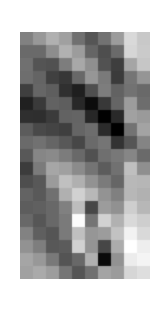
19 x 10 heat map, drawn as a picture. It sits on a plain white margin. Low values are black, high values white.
Seam: vertical, 80% of the way across, the right part higher. Calmest part: bottom left. Average level on the scale: 50%. Mirror symmetry: none. Odd patch: rougher, in the bottom middle. Histogram: bell-shaped.
